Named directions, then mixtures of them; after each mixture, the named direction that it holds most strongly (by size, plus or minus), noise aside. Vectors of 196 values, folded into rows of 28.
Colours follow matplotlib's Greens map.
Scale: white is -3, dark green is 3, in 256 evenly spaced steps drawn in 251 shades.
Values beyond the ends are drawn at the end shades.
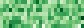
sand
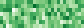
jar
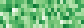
jar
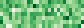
jar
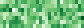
sand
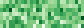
sand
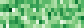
jar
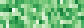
jar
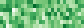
jar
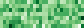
sand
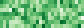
sand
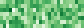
jar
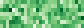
sand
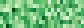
jar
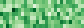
jar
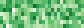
jar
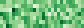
jar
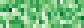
jar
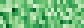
jar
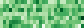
sand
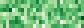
sand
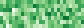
jar
